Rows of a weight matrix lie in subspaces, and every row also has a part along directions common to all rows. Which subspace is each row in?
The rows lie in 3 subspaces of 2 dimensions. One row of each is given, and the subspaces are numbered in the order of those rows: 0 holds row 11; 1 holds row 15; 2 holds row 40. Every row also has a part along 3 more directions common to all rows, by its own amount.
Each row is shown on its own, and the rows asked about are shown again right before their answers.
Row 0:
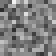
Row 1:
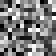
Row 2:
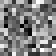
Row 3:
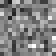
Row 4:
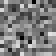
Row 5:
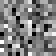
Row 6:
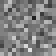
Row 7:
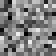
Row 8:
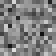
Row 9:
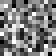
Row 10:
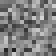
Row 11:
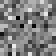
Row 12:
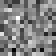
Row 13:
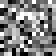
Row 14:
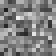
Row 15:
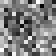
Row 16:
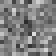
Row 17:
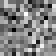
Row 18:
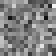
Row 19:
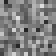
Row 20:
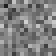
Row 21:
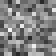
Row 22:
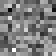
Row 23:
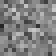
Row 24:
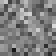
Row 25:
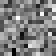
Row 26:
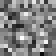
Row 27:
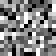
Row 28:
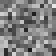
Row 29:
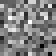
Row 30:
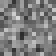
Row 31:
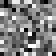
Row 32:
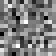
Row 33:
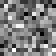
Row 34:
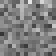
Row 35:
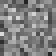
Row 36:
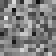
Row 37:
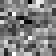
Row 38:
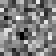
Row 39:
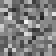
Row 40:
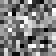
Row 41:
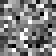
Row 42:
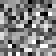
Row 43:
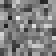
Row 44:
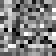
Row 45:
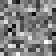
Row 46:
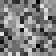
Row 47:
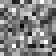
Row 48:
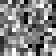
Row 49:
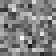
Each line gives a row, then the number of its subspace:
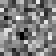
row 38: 1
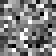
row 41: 1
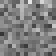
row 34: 0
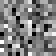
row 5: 0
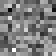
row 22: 2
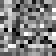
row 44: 2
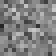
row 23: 2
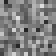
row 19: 0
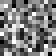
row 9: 1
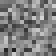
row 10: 2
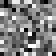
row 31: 0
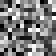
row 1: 2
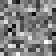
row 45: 1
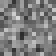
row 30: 1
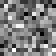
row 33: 0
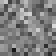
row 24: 0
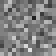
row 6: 0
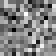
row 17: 0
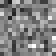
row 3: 0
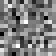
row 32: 0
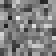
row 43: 0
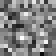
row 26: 1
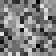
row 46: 1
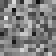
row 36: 1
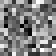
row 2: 1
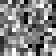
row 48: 0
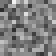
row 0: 1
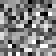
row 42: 0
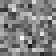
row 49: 1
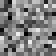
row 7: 2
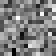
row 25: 1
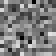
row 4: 1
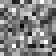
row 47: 0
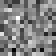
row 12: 1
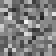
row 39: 2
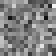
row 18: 0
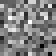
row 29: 0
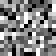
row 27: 0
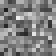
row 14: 1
